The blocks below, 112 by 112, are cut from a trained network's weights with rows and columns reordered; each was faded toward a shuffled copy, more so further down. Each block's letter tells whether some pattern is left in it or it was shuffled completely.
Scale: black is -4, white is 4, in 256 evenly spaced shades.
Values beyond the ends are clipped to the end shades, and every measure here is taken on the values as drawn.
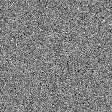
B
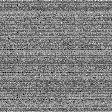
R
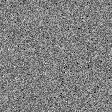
B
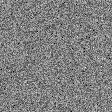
B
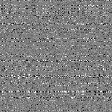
R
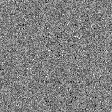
R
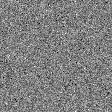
B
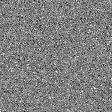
B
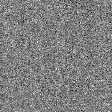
R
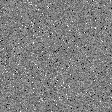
B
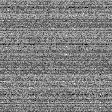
R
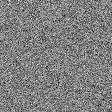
B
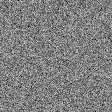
B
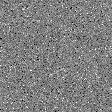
B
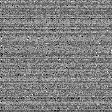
R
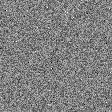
B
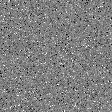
B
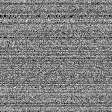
R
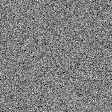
B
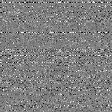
R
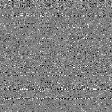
R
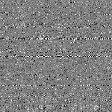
R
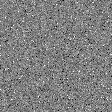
B
